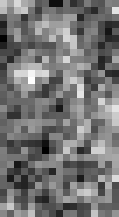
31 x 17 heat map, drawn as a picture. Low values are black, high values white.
Slope: none. Mirror symmetry: none. Stripes: none.
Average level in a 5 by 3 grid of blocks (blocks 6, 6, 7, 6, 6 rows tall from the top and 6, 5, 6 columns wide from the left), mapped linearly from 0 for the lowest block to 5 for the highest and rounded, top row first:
340
341
215
023
113
